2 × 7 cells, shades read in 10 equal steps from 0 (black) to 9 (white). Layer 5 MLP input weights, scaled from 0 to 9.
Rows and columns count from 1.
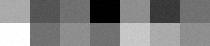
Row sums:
24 40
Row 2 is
9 4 5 4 7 6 5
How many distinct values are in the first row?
6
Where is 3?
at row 1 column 2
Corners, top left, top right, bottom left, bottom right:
6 4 9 5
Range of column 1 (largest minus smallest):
3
